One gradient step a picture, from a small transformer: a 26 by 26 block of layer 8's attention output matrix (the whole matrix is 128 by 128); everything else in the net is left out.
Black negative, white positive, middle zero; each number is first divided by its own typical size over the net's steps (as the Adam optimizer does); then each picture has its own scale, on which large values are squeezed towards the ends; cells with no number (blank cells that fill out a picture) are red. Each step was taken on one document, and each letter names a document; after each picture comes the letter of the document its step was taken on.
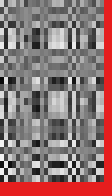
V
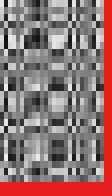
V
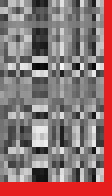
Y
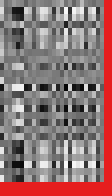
Y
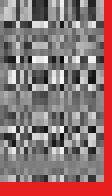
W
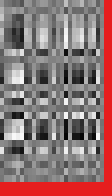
Y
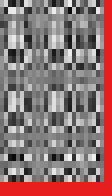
V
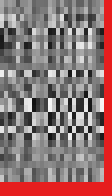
W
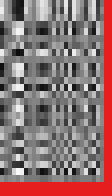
Y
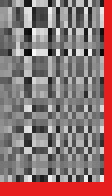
W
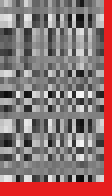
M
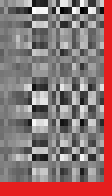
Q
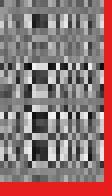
M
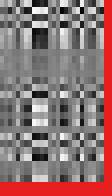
Q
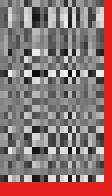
W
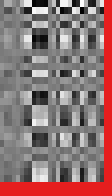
Q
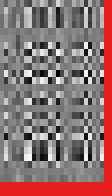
M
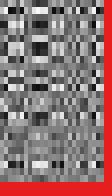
Y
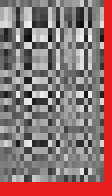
M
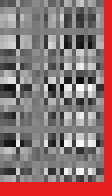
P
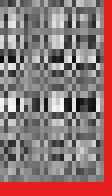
V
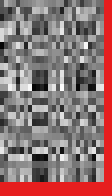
Y
